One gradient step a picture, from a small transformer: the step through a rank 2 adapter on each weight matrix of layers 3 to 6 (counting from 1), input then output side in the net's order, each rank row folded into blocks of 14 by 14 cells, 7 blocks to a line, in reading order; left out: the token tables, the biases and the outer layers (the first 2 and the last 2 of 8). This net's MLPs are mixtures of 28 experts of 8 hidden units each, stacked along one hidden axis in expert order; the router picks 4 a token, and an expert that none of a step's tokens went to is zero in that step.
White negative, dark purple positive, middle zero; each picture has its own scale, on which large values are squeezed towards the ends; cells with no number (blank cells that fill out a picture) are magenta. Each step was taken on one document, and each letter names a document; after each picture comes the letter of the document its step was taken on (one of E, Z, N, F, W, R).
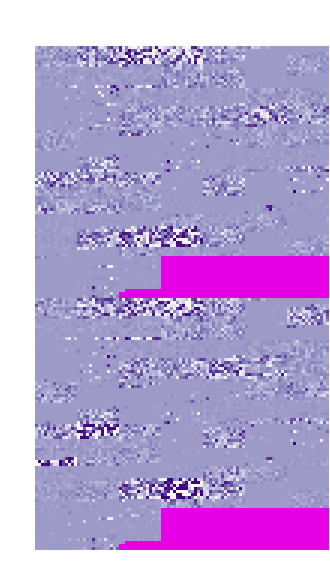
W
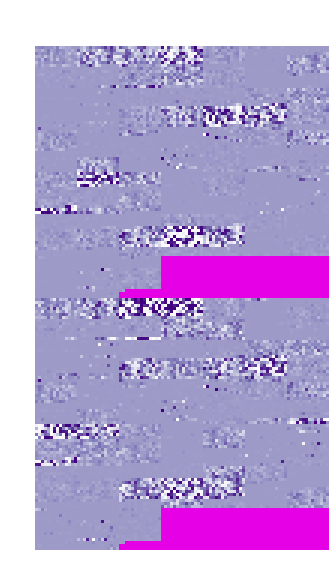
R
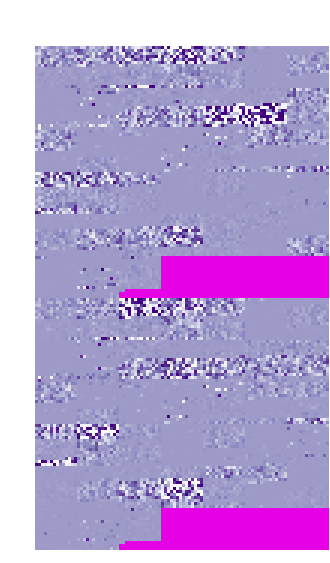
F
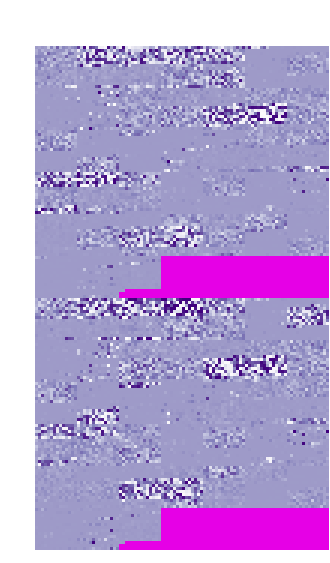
W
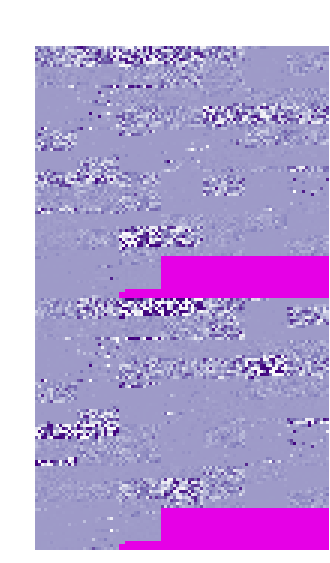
W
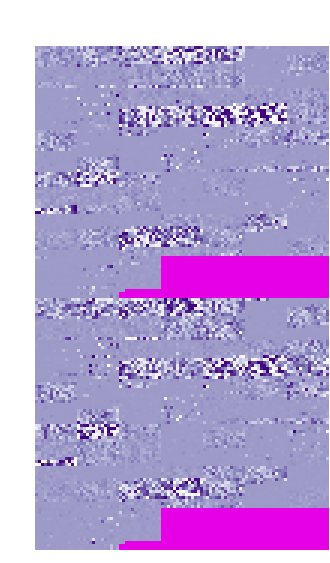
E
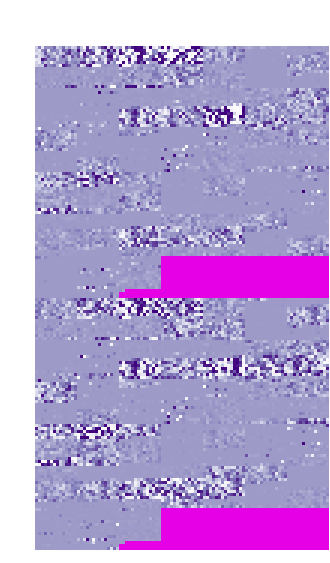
R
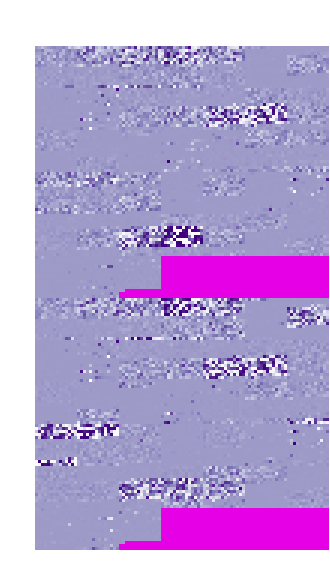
W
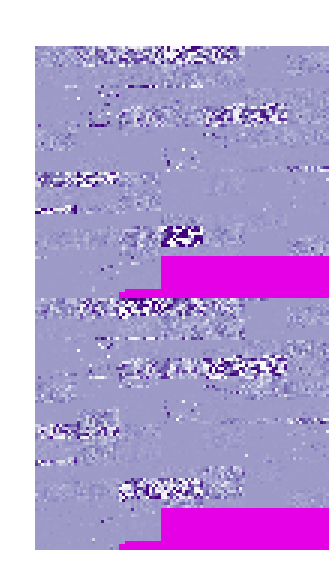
E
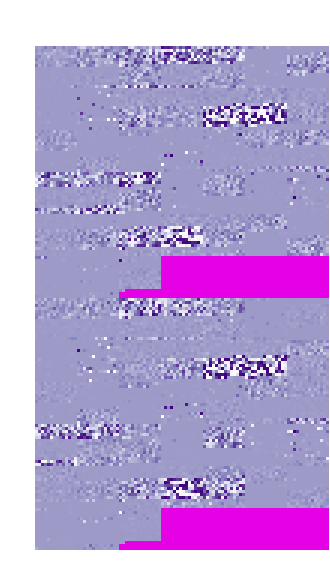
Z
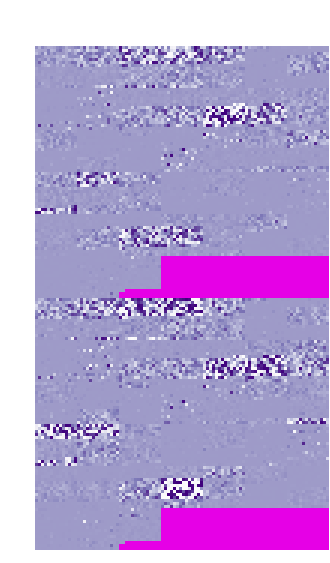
E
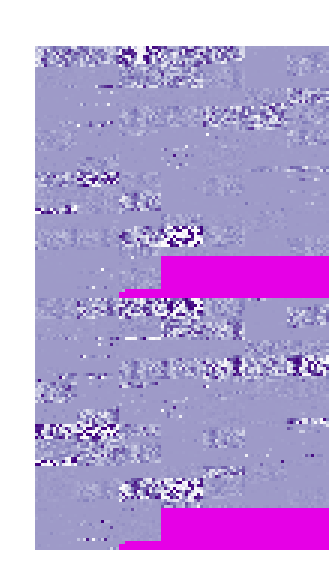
R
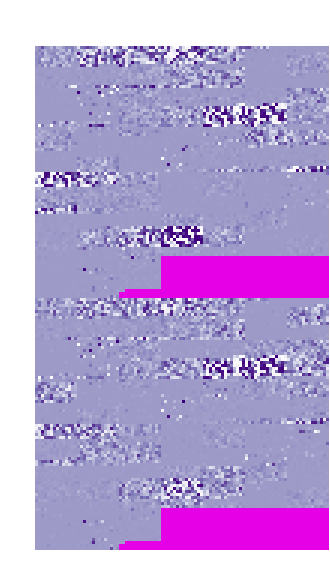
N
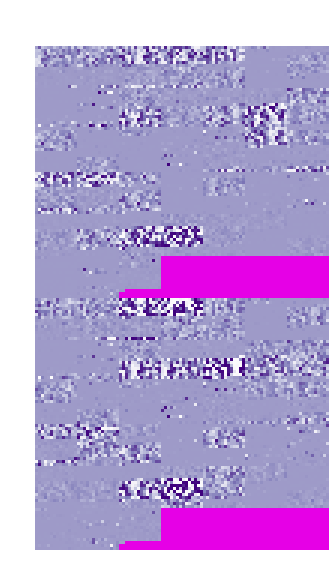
N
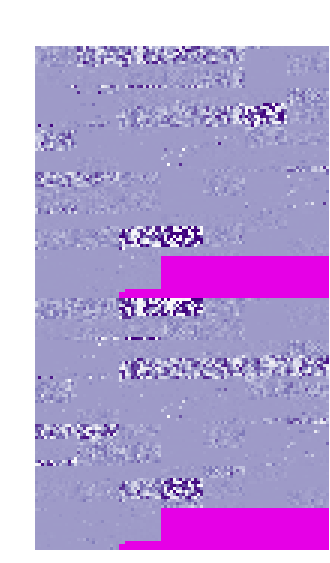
N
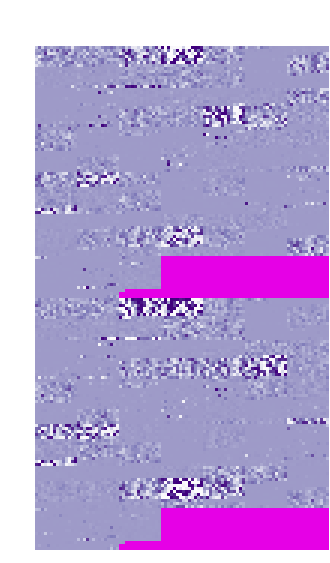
F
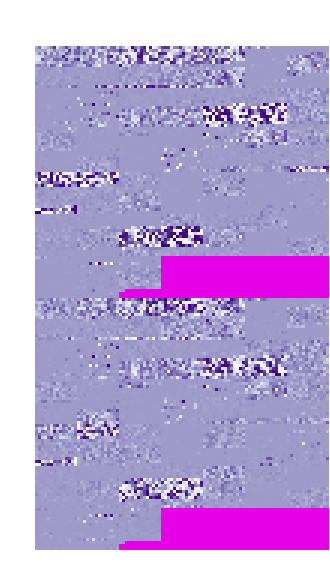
E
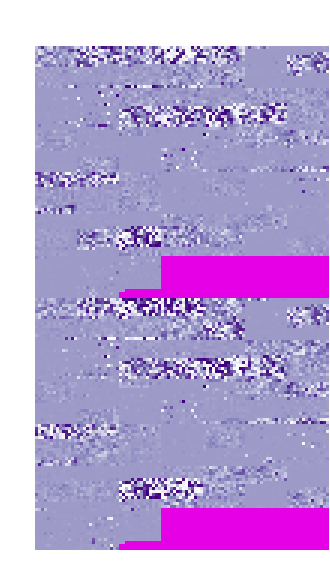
E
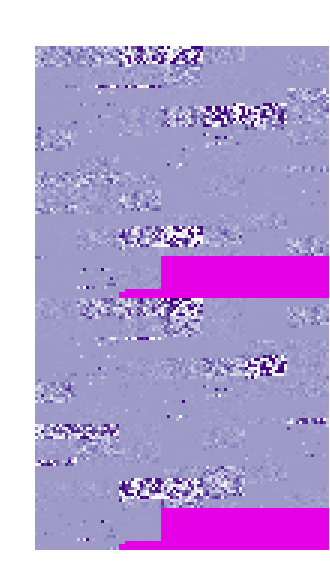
F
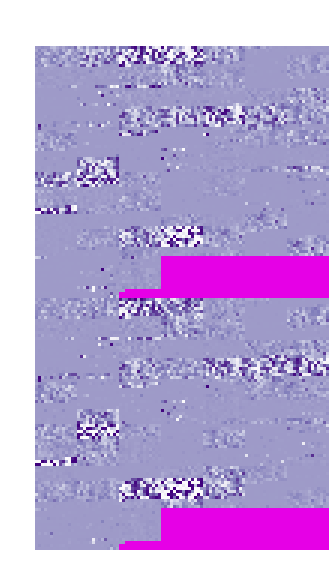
R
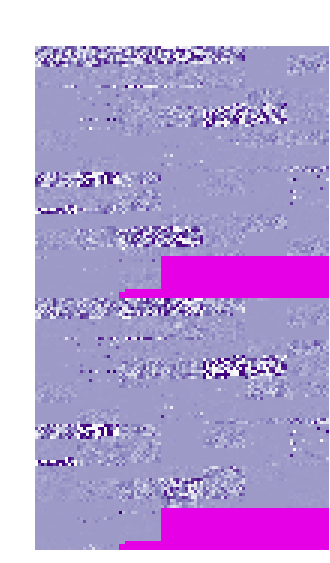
Z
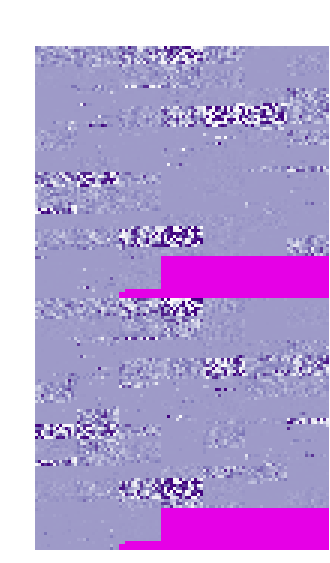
F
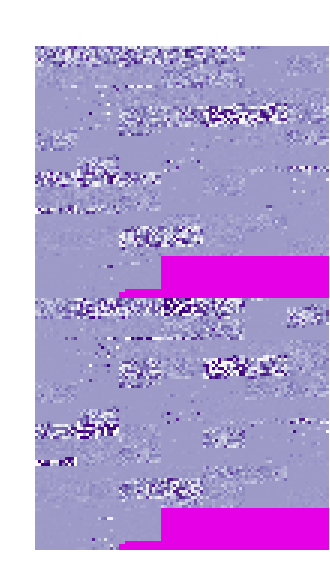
W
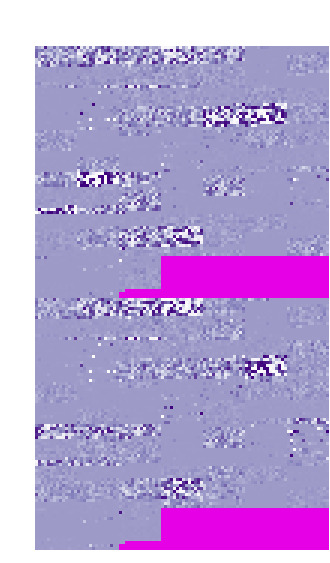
Z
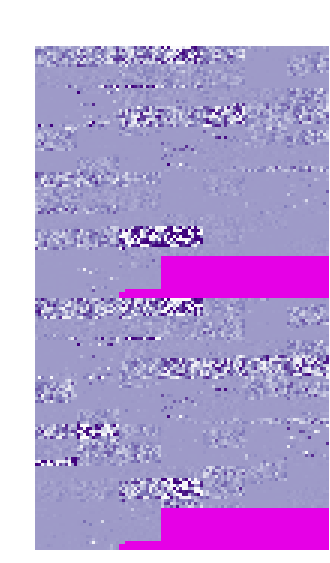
N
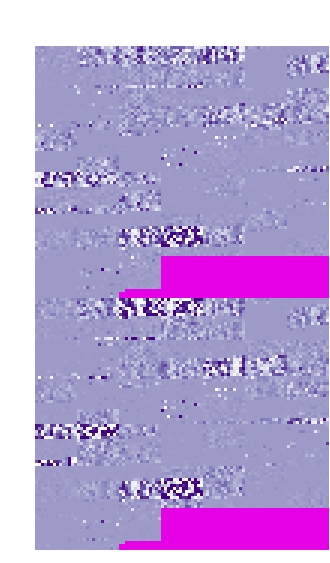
N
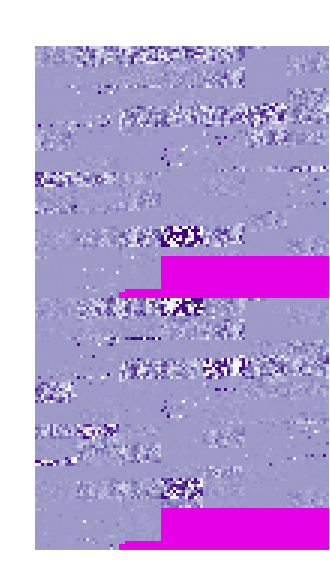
N
